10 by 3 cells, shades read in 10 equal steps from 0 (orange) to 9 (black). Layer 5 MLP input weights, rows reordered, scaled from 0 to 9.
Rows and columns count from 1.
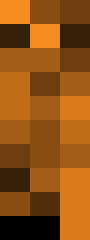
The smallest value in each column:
0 0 1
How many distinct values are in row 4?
3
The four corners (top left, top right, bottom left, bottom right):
0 5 9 1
